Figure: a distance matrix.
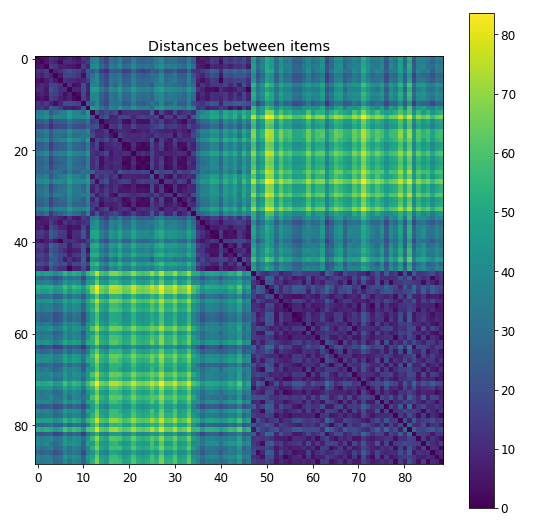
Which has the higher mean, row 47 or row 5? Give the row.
47
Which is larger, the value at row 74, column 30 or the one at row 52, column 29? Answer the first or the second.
the first
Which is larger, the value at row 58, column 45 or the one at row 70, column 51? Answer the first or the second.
the first
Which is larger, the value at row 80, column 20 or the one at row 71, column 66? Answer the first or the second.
the first
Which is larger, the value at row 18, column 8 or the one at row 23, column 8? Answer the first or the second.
the first
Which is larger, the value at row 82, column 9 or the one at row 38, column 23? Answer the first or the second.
the second
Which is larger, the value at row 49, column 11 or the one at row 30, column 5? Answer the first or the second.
the first
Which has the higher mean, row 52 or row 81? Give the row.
81
